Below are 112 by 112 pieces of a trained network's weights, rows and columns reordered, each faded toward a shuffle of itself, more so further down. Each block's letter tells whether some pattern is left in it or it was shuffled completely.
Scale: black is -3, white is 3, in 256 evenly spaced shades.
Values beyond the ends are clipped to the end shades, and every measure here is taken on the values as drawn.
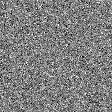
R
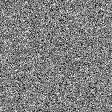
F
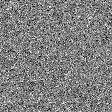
F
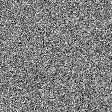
F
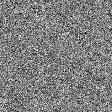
R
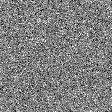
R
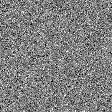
F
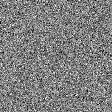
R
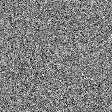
R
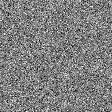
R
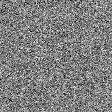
R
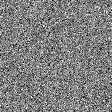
F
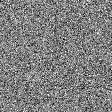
R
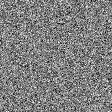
F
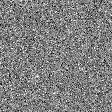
F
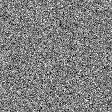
R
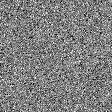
F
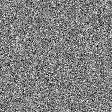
F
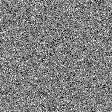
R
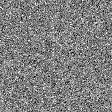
F
